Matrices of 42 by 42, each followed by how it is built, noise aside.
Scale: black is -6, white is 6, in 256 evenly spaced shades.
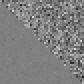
upper triangular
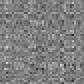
low rank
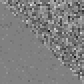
upper triangular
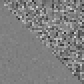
upper triangular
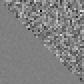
upper triangular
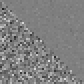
lower triangular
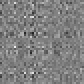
low rank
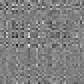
low rank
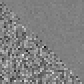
lower triangular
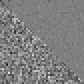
lower triangular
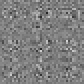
low rank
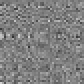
low rank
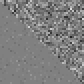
upper triangular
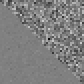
upper triangular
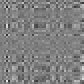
low rank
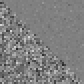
lower triangular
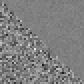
lower triangular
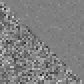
lower triangular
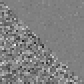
lower triangular
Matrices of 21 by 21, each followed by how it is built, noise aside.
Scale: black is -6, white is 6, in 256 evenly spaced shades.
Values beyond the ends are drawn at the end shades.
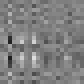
low rank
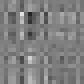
low rank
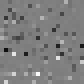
sparse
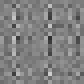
low rank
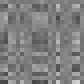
low rank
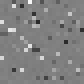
sparse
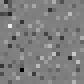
sparse
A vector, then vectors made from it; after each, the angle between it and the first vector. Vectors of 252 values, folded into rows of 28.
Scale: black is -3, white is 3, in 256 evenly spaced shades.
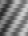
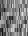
partly aligned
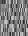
orthogonal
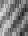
nearly opposite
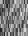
partly aligned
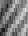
nearly parallel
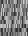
orthogonal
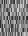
orthogonal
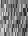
partly opposed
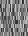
orthogonal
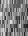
partly opposed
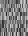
orthogonal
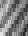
nearly opposite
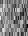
partly opposed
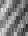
nearly opposite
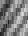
nearly parallel
